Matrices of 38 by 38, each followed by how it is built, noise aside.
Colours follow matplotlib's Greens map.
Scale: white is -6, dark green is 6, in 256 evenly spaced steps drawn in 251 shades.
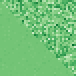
upper triangular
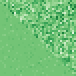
upper triangular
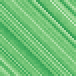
Toeplitz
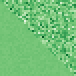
upper triangular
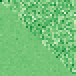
upper triangular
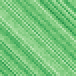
Toeplitz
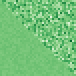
upper triangular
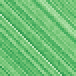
Toeplitz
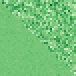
upper triangular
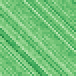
Toeplitz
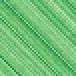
Toeplitz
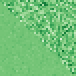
upper triangular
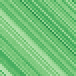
Toeplitz
